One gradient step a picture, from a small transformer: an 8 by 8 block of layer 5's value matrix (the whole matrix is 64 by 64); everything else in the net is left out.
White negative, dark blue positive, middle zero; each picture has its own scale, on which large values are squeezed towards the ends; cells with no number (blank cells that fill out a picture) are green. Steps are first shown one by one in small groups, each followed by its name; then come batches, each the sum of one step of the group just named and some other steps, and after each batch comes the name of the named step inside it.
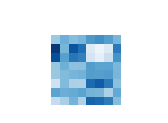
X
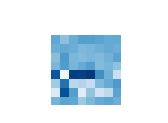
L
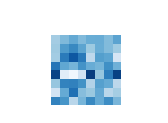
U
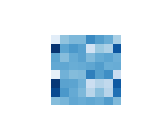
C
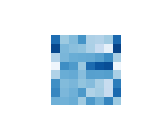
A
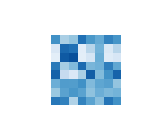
U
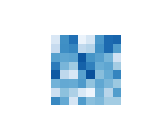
U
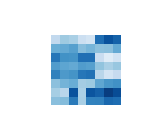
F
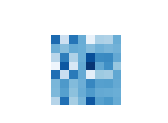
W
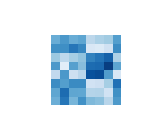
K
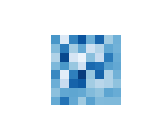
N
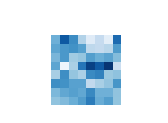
K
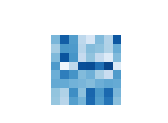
F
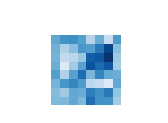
N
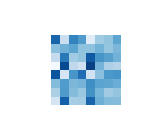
W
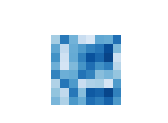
F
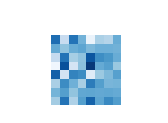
W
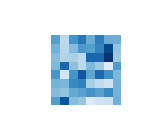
N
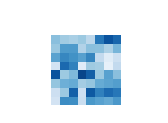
F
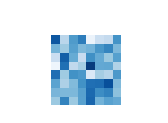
W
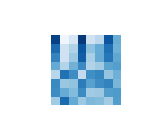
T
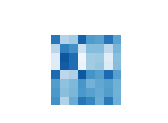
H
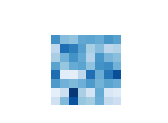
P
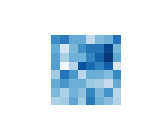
T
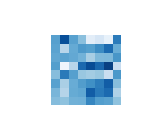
T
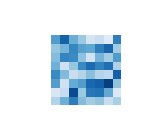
P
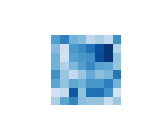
P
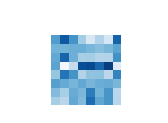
T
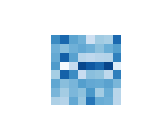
T
